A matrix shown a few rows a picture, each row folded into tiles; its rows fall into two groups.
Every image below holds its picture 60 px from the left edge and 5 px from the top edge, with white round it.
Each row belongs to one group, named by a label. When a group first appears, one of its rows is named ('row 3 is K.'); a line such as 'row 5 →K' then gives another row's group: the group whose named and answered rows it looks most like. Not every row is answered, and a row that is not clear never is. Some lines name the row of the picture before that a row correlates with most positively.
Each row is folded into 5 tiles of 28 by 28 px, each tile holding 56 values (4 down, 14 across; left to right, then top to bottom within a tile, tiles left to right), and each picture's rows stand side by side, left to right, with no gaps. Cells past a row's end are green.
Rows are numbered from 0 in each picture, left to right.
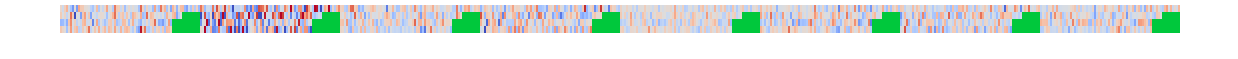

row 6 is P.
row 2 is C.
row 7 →C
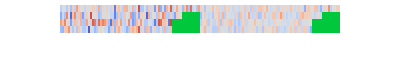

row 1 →P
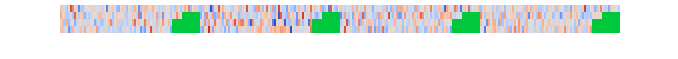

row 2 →P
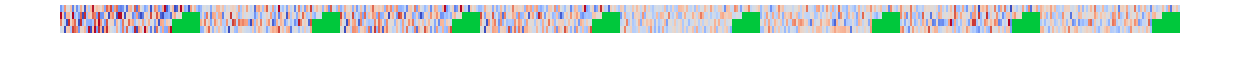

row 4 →P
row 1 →C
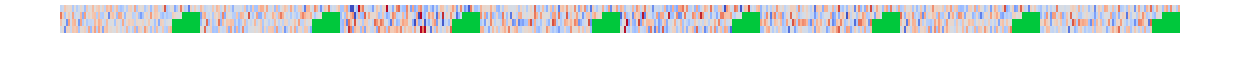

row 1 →P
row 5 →C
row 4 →P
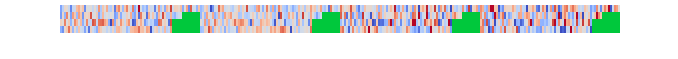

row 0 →C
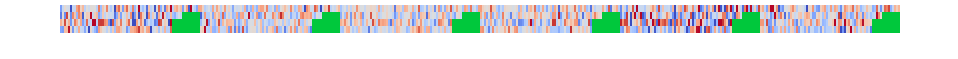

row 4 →C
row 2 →C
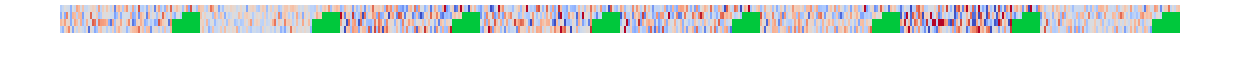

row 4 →P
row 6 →C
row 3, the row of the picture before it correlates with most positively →0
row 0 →C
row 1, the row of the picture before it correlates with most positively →5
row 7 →P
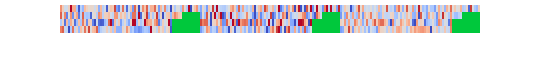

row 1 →C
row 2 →C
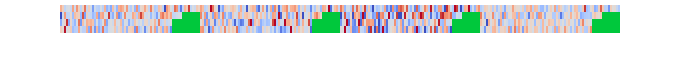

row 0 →P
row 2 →P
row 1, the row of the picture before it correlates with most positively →0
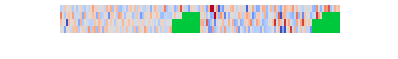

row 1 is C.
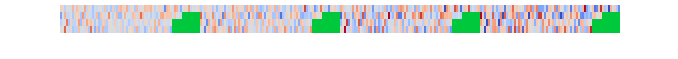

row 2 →P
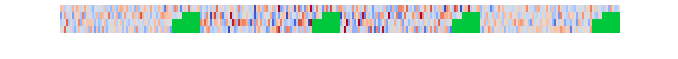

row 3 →C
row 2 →P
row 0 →P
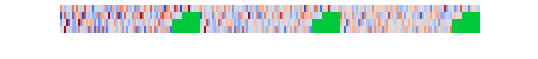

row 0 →P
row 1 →P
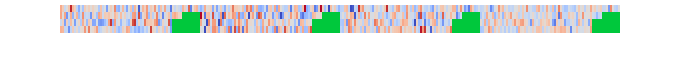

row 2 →C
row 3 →C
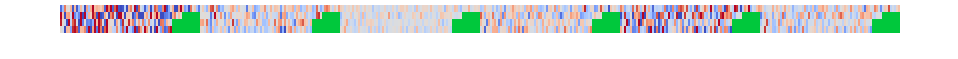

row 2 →P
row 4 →P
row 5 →P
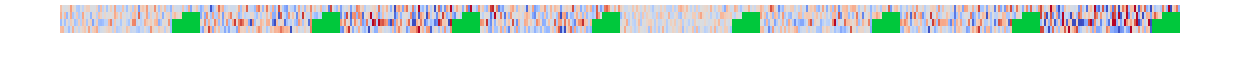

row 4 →P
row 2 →C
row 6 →C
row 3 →C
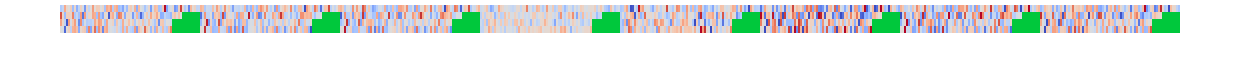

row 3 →C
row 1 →P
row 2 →P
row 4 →C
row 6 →P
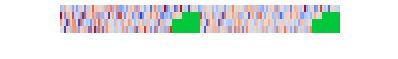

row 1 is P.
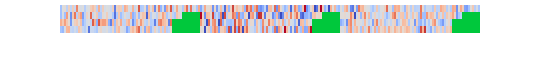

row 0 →C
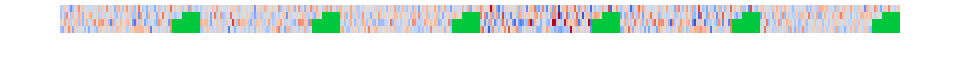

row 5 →P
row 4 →C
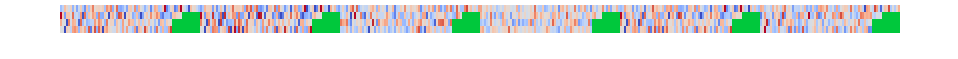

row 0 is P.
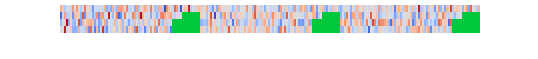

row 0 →P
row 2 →C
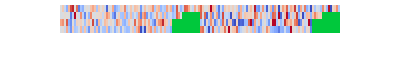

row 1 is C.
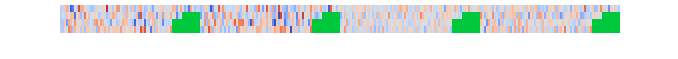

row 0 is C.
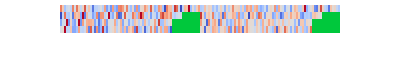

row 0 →P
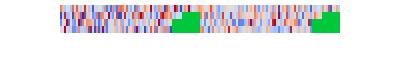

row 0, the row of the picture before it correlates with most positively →0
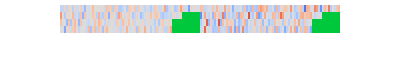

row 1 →P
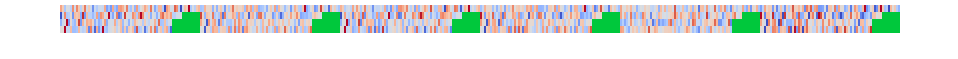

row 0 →P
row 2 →P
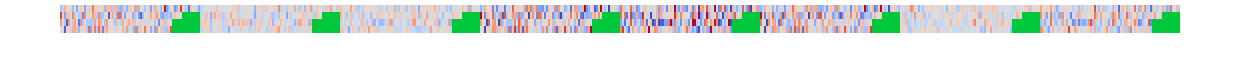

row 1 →C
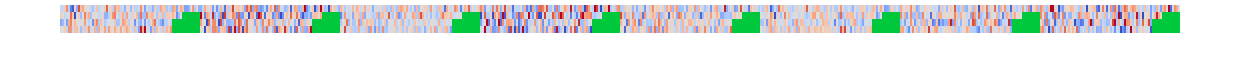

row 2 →P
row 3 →P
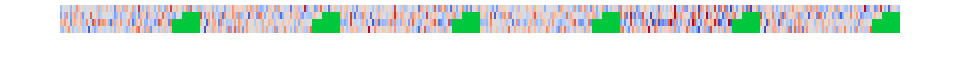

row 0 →C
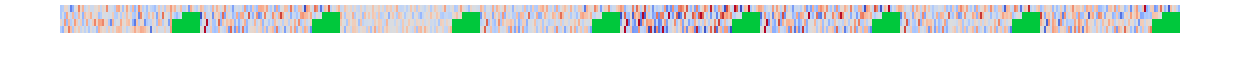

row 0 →C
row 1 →P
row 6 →P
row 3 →P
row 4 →P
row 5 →P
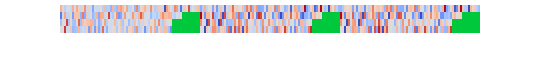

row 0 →P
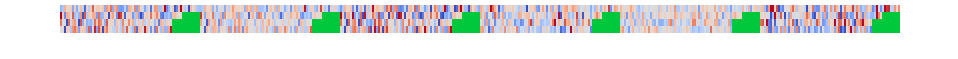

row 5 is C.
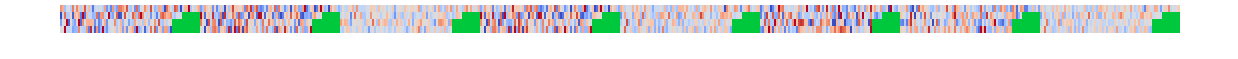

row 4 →P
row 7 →P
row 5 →C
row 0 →P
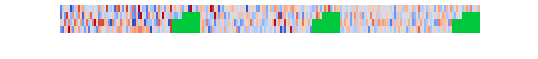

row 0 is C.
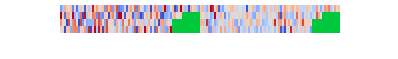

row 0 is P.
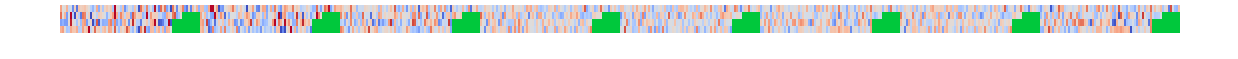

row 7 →C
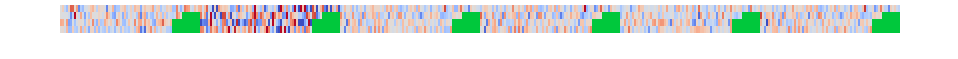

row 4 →C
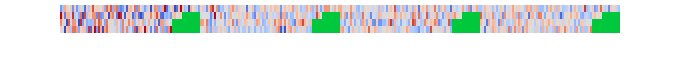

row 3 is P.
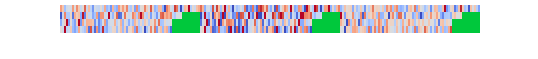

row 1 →P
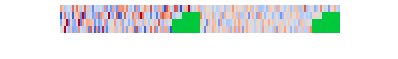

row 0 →P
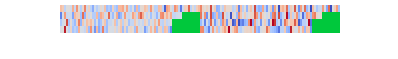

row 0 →P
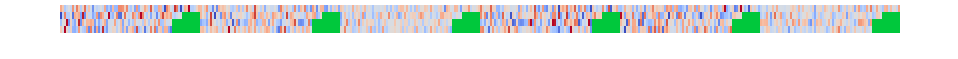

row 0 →P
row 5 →C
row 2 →P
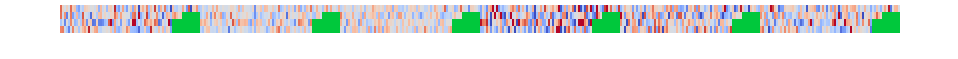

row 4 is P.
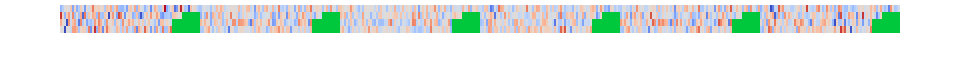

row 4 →C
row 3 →C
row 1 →C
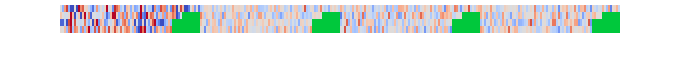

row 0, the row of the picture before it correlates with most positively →3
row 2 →P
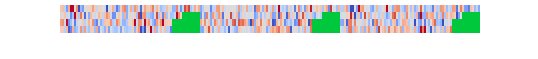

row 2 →C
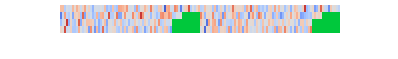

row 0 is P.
